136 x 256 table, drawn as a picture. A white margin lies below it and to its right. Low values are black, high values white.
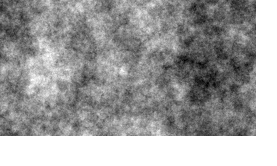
Ninth with the lowest average: middle right. Lone odd cells: none. Ninth with the highest average: middle left. Stripes: none. Odd rows or columns: none.
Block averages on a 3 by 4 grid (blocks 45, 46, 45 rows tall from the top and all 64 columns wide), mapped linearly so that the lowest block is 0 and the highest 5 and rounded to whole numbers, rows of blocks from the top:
3 4 4 1 / 5 4 2 0 / 3 3 3 1
